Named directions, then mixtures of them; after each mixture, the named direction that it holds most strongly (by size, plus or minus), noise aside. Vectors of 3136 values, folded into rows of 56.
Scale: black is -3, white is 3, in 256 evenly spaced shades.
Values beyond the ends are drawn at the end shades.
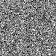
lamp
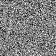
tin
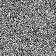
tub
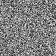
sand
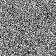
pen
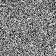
tub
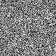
sand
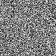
sand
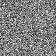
tub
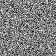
sand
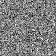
lamp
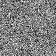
tub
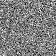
tin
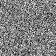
pen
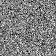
lamp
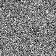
tub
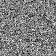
lamp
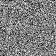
tin
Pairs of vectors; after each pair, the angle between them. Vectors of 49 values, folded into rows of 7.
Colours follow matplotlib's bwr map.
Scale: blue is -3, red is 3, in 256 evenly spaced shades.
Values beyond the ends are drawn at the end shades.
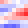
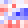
nearly opposite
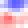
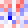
partly opposed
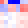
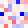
orthogonal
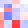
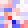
nearly opposite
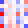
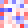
partly aligned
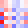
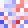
partly opposed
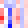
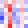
nearly opposite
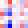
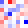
partly aligned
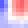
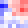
nearly parallel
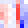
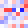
orthogonal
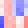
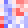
nearly opposite
